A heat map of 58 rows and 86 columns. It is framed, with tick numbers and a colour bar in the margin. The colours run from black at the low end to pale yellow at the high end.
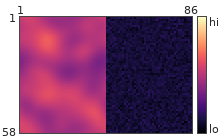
It is made of 1 by 2 panels. Panel 1,1: middling, smooth. Panel 1,2: very low, fine-grained, faint in contrast.
